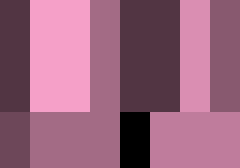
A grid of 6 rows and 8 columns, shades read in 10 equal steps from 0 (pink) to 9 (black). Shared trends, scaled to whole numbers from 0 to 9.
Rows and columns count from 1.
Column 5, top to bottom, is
6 6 6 6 9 9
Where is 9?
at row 5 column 5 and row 6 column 5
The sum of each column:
34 6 6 18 42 28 8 20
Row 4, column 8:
4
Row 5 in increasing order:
2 2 2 3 3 3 5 9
